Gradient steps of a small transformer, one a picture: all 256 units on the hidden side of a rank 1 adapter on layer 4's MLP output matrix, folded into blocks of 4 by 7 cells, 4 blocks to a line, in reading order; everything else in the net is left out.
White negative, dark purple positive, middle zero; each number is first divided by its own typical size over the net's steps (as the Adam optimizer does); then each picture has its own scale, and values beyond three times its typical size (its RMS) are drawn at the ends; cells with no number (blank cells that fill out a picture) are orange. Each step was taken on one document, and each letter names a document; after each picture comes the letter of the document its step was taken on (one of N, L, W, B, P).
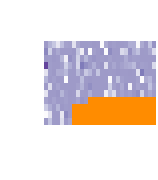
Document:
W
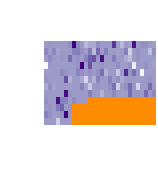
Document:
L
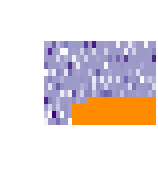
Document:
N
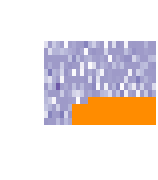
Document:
N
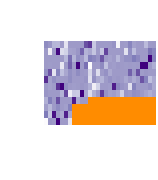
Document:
N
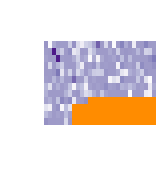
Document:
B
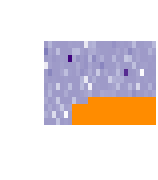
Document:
L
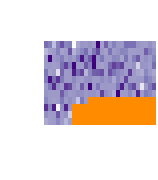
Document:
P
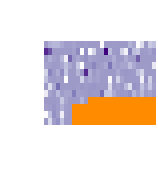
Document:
W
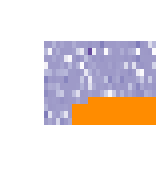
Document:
W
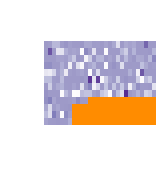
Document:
N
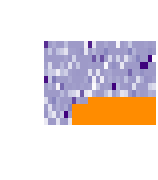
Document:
N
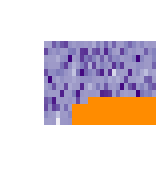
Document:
P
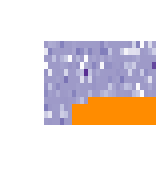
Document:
W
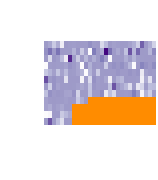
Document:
W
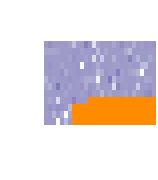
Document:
L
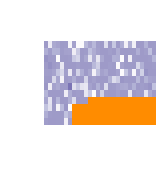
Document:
B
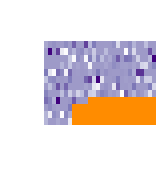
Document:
N
